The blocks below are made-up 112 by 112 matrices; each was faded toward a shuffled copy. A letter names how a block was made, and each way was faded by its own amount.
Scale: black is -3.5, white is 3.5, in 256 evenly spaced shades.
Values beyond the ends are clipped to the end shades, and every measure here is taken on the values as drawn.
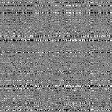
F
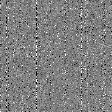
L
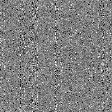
L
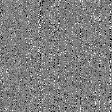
L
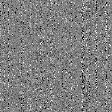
L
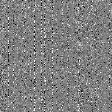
L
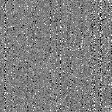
L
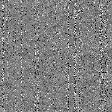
L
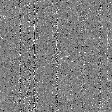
L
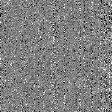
L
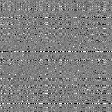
F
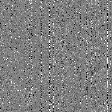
L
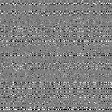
F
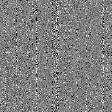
L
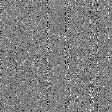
L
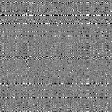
F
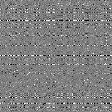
F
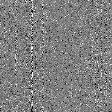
L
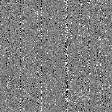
L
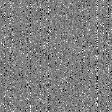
L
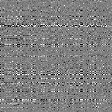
F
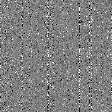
L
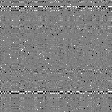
F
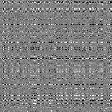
F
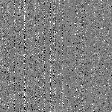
L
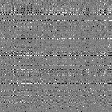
F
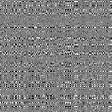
F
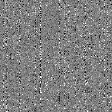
L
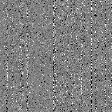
L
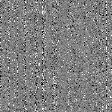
L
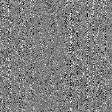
L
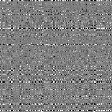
F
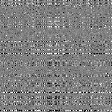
F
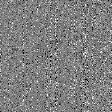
L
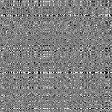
F
